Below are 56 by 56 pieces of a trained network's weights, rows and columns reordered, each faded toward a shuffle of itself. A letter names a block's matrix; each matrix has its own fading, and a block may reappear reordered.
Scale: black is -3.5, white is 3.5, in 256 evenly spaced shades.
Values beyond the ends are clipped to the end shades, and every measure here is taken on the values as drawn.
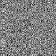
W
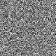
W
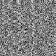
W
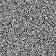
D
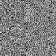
W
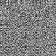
W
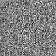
W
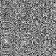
W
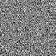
W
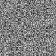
W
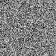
D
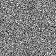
D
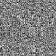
W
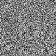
W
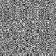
W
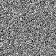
D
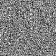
D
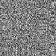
W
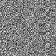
W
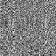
W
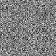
W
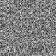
W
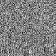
W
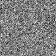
D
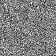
D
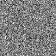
D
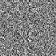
W
